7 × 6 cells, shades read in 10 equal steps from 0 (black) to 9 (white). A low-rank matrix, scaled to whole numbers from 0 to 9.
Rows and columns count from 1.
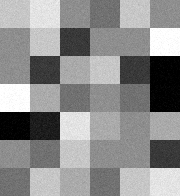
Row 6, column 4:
5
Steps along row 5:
up up down down up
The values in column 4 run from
4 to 7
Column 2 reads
8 7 2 6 1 4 7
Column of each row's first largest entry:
2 6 4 1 3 3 6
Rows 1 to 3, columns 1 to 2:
7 8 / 5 7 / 5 2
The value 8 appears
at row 1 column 2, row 5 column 3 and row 7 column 6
